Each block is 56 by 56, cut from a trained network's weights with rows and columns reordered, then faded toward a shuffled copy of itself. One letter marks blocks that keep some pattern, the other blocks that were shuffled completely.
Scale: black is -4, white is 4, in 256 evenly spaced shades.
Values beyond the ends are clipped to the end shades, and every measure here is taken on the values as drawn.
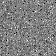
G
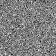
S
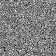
S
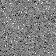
S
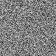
S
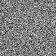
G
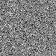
G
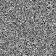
G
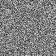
G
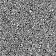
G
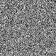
G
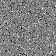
S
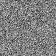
S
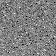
S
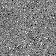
S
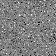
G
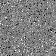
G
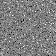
S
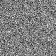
S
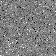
S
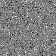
S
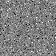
S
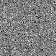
G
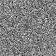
G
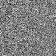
G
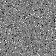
S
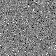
S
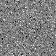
S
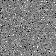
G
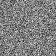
S
